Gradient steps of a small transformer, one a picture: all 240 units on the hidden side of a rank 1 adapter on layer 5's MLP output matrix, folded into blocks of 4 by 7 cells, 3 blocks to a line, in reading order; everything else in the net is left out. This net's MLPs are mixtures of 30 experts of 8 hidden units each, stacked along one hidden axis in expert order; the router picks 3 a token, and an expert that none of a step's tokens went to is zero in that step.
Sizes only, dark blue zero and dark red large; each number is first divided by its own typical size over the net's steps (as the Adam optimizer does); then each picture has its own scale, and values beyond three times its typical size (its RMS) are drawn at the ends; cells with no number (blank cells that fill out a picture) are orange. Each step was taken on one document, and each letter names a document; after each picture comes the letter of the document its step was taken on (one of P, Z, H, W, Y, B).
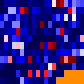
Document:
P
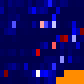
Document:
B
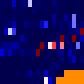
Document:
B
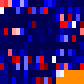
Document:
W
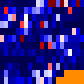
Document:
P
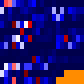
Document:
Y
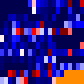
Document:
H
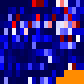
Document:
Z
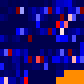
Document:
W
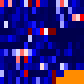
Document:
H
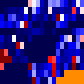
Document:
P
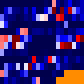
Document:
Y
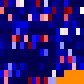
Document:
Z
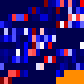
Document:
H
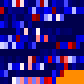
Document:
Z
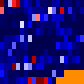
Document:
Y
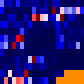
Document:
Y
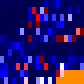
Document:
W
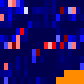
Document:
Y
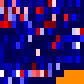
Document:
P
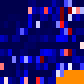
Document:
W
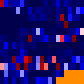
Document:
W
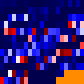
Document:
H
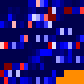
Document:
Z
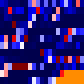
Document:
Z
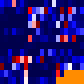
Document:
W
